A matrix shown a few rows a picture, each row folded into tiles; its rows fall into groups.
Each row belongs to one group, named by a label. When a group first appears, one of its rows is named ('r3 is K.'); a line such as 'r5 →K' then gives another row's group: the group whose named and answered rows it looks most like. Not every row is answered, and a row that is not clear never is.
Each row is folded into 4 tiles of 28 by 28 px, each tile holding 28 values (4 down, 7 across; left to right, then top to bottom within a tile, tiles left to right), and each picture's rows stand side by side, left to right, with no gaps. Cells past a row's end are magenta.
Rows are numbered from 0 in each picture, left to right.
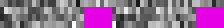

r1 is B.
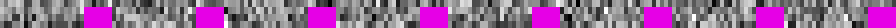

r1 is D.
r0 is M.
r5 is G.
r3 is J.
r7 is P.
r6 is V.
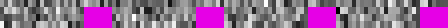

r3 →G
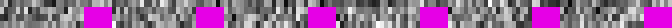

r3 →D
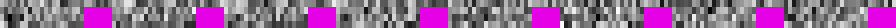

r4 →B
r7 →J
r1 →M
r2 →M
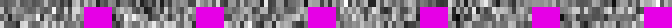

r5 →B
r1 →D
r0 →D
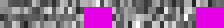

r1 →D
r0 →B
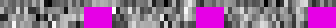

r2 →V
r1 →V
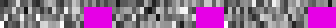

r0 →D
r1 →B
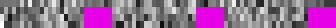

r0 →P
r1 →M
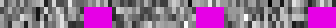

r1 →B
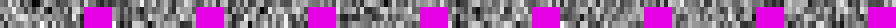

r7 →M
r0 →D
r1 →P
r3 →B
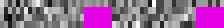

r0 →G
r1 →J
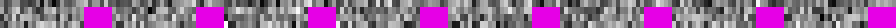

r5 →P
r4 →M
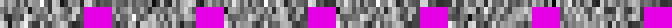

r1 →V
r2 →G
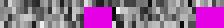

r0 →D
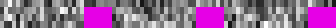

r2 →D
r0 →M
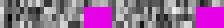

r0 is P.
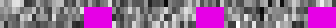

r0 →M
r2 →P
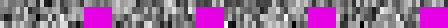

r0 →J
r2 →P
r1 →M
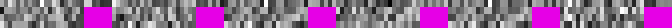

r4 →J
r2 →J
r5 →M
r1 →V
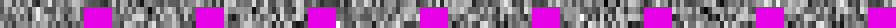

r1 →G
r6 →B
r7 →M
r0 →V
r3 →J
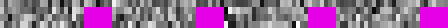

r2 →B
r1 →V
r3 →P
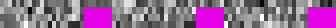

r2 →D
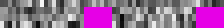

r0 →P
